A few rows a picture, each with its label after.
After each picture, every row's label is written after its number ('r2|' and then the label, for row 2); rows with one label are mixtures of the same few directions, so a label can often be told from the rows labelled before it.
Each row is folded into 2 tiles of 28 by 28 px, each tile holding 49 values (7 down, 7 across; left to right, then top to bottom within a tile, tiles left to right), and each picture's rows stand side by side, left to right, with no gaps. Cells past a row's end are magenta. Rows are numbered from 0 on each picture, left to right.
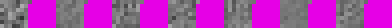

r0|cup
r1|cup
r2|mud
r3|cup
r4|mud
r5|cup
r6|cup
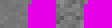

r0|cup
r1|cup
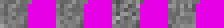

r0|cup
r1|cup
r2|cup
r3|mud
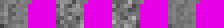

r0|cup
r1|cup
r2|cup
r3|cup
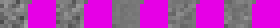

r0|cup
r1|cup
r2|cup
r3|cup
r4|cup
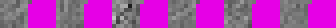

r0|cup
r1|mud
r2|mud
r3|cup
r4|cup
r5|mud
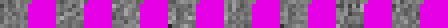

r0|mud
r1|cup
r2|mud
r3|cup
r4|mud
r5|cup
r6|mud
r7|mud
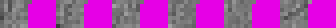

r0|mud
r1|cup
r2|mud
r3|cup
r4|mud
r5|cup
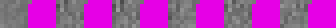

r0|cup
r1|mud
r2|mud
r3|mud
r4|mud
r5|mud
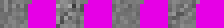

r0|mud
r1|mud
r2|mud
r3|cup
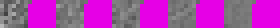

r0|cup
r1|mud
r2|cup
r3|cup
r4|cup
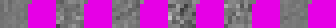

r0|mud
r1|cup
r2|cup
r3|mud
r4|mud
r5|cup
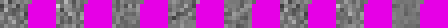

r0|mud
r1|mud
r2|mud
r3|cup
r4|cup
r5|mud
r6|mud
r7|mud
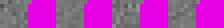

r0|mud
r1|cup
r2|mud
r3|cup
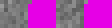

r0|mud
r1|cup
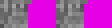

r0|mud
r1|mud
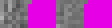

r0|mud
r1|cup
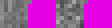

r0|mud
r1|cup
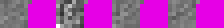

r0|cup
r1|cup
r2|cup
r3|cup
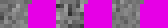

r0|mud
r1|mud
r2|mud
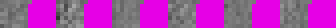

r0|cup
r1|mud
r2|mud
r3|mud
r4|mud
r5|mud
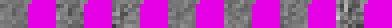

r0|mud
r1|mud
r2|cup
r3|cup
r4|cup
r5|cup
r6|mud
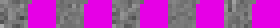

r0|cup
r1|mud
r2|cup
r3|cup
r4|mud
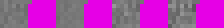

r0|mud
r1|mud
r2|mud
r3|mud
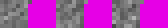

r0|cup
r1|cup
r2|cup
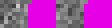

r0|mud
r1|mud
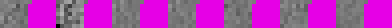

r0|mud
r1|cup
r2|mud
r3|mud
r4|mud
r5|mud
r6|cup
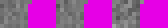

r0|mud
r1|mud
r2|cup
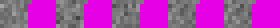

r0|mud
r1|cup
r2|mud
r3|mud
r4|mud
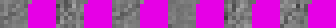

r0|cup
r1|mud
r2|cup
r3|cup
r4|mud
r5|mud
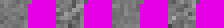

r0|cup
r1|cup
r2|mud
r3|cup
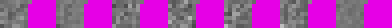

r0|cup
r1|cup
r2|mud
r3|cup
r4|cup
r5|cup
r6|mud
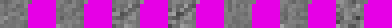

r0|cup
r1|cup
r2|cup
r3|cup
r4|mud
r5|cup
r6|cup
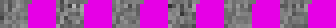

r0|mud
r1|mud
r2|mud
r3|mud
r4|mud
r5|mud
